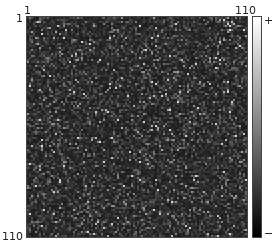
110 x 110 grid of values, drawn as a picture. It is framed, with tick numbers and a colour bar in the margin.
Average level on the scale: 20%. Histogram: skewed, a long tail of high values. Grain: fine. Odd rows or columns: none. Mirror symmetry: none.
